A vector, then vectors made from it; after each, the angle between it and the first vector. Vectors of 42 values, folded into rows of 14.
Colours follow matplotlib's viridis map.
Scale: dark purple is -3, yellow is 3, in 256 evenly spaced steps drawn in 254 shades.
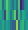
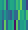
orthogonal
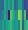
orthogonal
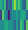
orthogonal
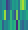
nearly opposite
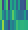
partly aligned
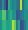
partly opposed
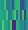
partly aligned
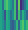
nearly parallel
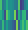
nearly parallel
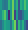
partly opposed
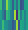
nearly parallel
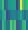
partly opposed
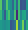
nearly parallel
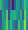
orthogonal
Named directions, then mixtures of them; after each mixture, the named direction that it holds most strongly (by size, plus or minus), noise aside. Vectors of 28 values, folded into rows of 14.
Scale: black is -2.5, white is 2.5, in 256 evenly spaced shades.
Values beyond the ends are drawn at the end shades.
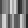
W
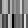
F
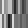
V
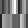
W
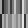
F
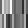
V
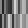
V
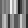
W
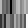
W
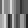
W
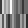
V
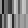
V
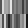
V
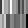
W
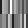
F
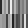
F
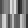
W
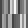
W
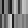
V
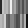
W
